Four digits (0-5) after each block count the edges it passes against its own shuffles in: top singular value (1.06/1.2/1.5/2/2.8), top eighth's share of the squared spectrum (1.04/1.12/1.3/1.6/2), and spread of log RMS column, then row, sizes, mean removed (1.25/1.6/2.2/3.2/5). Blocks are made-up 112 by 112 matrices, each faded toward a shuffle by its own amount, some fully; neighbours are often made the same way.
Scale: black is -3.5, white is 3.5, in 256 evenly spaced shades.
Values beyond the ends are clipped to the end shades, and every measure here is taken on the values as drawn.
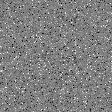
2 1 0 0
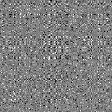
5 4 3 3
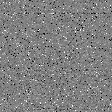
3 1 0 0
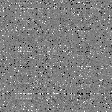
4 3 1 2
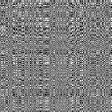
5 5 4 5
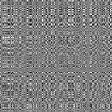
5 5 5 4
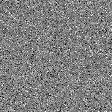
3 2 0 0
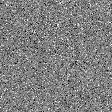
1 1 0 0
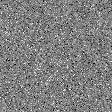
0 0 0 0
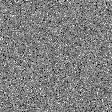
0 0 0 0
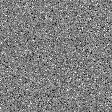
0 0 0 0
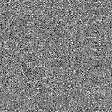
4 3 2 2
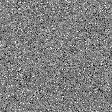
3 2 1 0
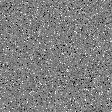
0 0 0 0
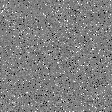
2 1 0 0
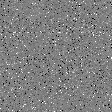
2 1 0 0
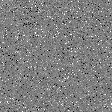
1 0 0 0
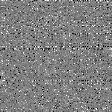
4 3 1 3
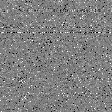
4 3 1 2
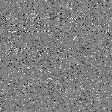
3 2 1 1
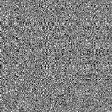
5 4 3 2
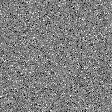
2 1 0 0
